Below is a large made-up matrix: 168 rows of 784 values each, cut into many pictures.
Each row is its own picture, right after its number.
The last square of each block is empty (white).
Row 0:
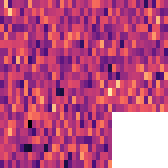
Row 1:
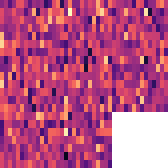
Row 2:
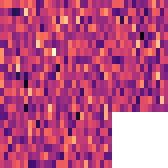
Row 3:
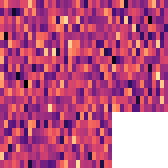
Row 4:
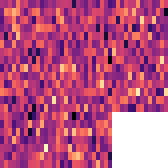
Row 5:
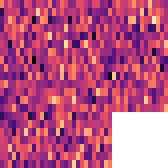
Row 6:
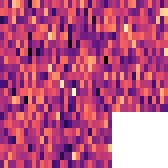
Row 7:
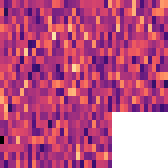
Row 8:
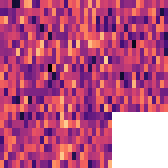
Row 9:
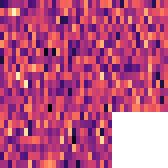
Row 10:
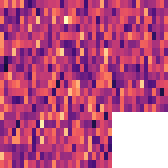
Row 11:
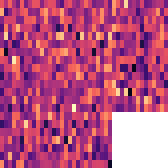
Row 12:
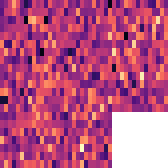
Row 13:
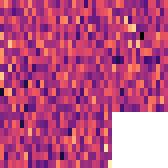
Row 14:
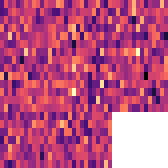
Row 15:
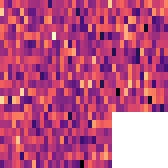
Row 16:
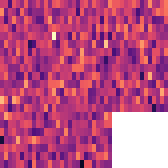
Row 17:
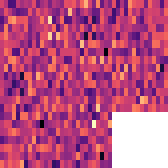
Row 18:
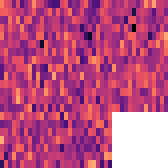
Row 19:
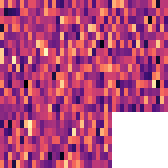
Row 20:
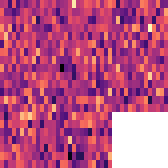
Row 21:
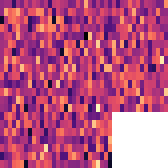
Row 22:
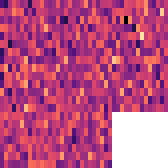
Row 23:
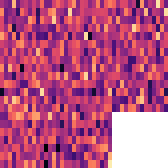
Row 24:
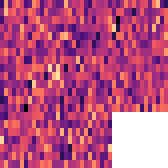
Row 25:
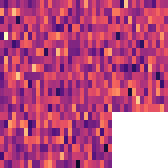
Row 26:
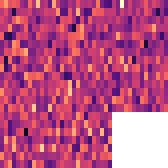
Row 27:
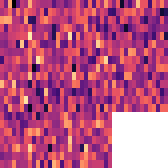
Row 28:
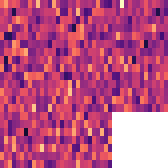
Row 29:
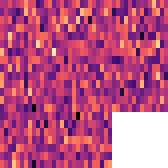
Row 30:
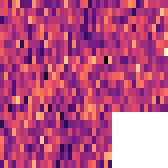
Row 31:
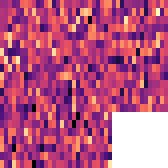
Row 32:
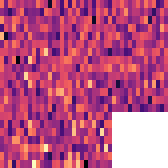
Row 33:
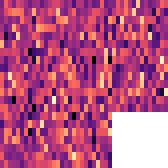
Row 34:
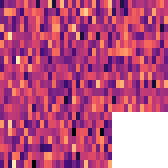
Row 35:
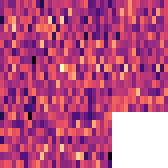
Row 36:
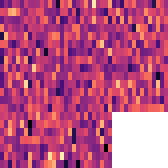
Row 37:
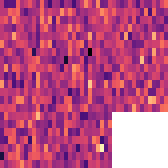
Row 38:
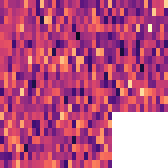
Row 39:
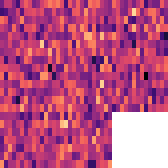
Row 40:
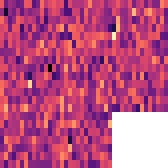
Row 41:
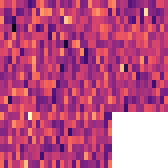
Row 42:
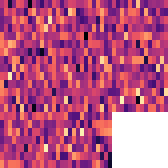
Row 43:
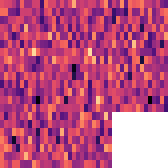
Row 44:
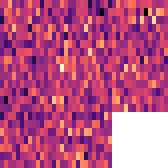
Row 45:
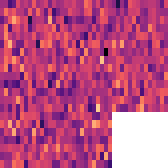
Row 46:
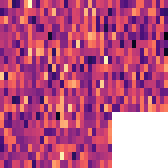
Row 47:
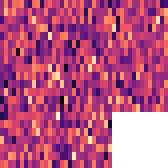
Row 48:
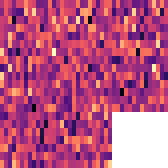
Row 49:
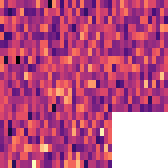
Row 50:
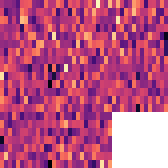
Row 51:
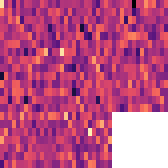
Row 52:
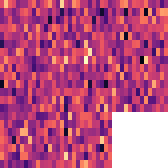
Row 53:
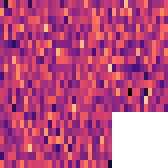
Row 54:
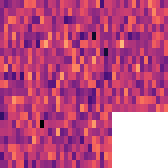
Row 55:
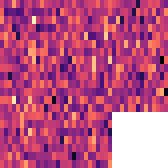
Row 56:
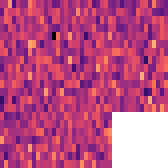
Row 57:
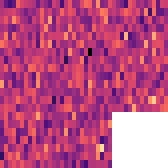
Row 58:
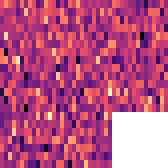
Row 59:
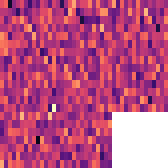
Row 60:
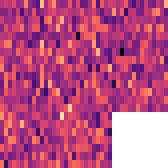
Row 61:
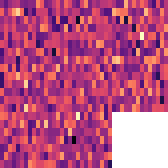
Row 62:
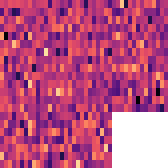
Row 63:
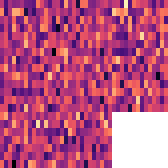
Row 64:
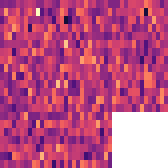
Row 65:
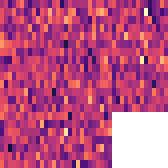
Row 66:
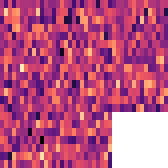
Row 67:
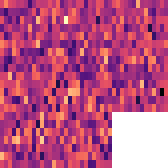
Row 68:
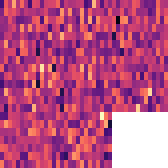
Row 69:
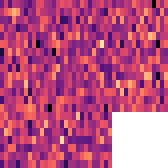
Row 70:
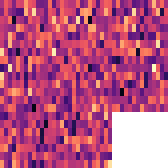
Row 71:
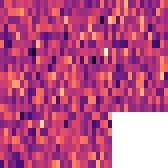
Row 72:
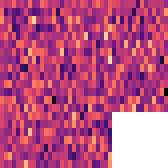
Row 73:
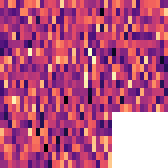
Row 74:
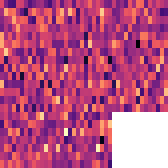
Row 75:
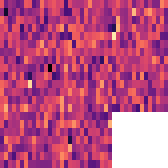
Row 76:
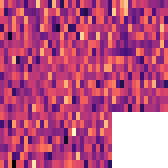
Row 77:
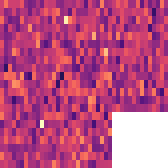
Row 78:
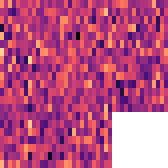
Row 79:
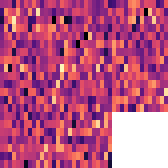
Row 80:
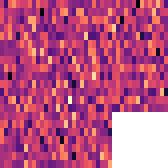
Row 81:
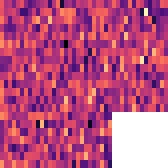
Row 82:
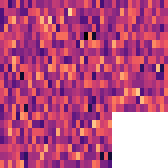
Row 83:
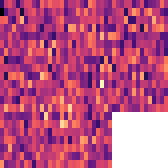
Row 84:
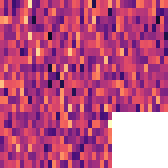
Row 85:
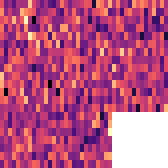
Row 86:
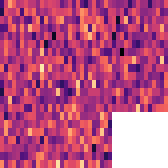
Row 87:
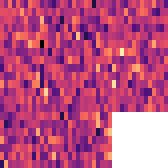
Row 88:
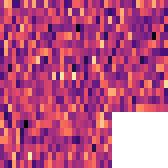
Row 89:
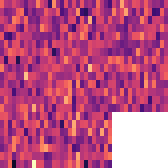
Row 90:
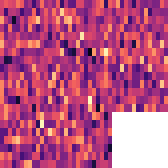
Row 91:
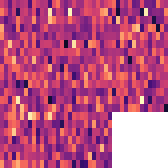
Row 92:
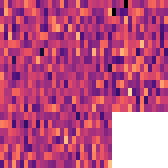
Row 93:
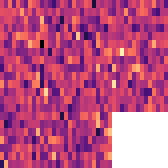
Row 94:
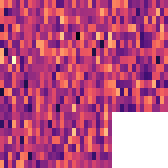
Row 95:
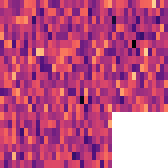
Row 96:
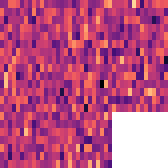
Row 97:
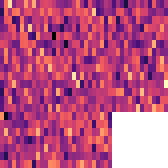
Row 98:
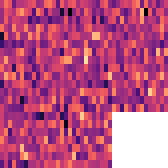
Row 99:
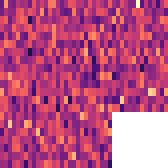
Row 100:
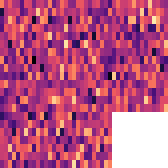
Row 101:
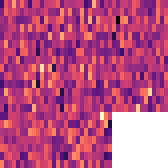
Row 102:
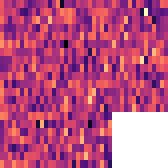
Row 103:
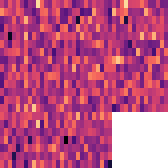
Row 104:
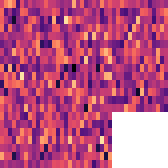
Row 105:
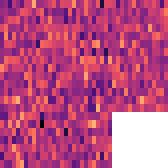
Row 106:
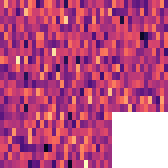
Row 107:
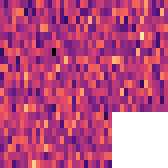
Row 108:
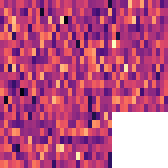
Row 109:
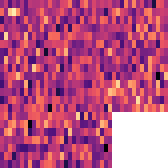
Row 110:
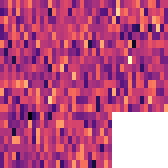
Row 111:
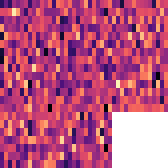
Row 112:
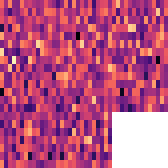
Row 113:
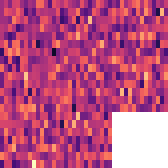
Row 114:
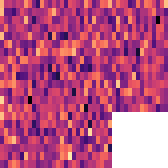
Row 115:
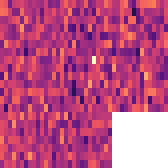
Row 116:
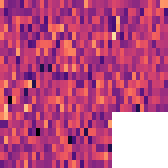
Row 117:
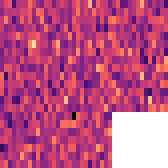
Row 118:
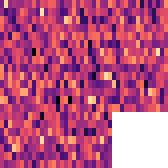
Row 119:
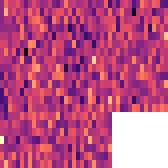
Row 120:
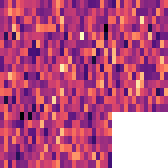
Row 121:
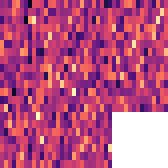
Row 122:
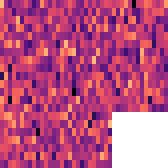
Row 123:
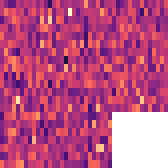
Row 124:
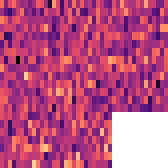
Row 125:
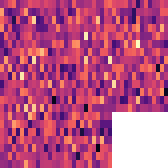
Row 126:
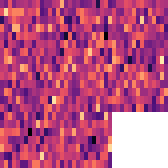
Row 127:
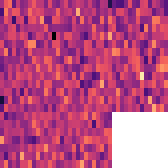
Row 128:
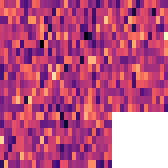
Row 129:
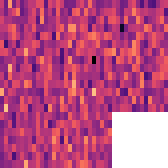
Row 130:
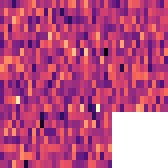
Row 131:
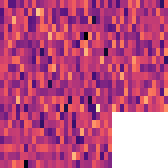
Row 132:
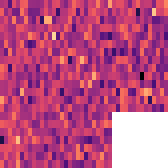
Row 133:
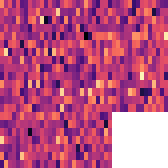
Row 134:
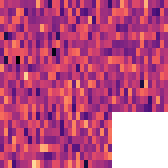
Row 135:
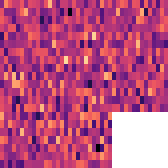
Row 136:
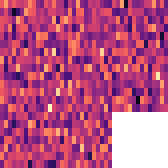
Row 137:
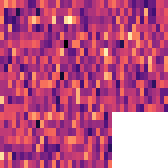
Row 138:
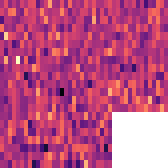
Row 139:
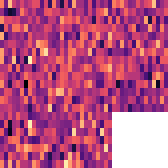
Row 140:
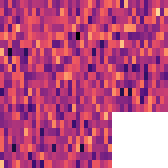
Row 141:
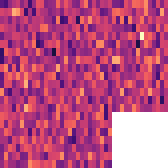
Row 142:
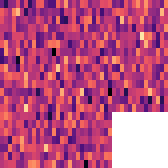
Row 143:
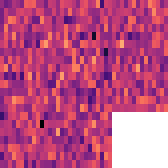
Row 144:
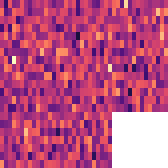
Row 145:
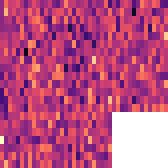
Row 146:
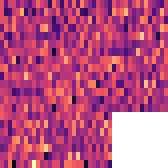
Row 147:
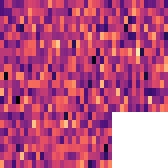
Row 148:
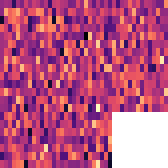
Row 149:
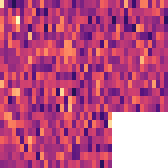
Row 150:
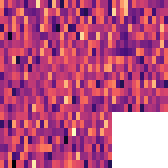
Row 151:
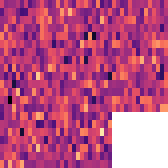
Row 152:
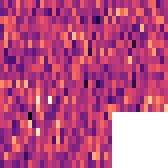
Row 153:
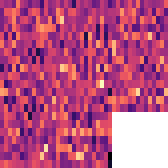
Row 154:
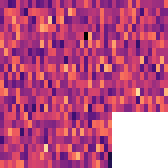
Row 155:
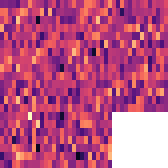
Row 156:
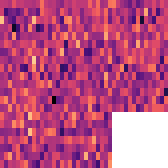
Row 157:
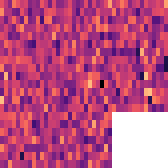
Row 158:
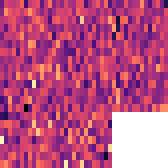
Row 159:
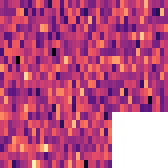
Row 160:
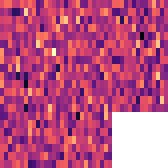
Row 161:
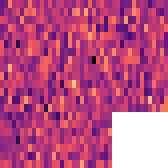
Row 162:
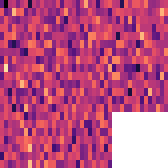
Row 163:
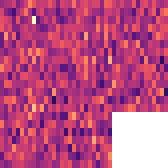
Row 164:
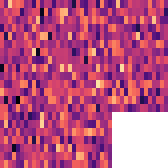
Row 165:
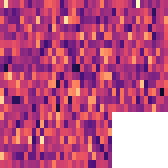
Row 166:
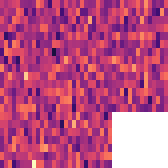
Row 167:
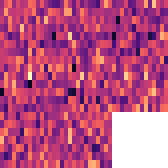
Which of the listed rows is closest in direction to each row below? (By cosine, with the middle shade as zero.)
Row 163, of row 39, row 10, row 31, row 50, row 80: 80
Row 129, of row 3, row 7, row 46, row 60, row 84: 7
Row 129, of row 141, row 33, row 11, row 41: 33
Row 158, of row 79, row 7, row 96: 79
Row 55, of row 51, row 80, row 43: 80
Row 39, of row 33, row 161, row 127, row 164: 161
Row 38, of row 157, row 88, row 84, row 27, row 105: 157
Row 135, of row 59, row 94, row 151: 94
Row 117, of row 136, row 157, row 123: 136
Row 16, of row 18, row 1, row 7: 7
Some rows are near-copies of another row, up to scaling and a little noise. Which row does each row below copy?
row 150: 76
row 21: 148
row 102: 81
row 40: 75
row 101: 68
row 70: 48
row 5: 100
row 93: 87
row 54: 143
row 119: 145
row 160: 2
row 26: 28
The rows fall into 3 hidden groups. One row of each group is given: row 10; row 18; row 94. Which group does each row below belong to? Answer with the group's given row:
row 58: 94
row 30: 18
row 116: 18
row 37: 10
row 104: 10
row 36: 94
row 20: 10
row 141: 94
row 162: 94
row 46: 18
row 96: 18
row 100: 10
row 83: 18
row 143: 10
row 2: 94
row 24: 18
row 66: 10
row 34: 94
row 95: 18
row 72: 10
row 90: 10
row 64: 10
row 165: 10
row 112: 94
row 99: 10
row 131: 10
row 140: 94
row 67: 10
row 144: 94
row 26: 94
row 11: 94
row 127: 18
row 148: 10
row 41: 10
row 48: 94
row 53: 94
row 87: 18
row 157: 18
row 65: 10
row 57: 10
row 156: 10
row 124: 94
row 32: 94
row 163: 10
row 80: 10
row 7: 18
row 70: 94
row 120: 10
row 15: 18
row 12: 18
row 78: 94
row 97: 18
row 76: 94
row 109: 94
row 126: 10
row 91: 10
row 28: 94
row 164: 10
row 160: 94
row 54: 10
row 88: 18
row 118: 10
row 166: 94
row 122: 18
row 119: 18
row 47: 18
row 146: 94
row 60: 18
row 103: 94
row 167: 18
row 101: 18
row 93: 18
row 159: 94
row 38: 18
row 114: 18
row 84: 18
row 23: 10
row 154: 10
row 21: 10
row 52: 10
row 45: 10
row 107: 94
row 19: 94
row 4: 10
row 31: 94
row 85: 18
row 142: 94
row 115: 18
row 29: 94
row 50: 18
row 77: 10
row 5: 10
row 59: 10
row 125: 10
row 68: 18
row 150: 94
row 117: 18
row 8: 18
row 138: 94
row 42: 10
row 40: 18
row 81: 10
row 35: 10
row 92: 94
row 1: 10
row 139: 94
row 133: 18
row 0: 94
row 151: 10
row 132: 18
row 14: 18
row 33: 10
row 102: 10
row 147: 18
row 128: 18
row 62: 94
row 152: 10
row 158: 18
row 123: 10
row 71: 10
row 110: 10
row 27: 18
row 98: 10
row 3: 94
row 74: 10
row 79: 10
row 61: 94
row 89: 94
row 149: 18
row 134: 94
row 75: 18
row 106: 94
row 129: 18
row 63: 94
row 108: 10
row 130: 10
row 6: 18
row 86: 18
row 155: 10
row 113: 94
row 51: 18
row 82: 10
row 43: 10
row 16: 18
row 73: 10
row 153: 10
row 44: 10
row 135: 10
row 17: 10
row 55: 10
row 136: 94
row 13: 94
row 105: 10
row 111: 94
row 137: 10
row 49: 94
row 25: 94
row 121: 18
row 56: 18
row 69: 94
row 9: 94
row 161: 18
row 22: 94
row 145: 18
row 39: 18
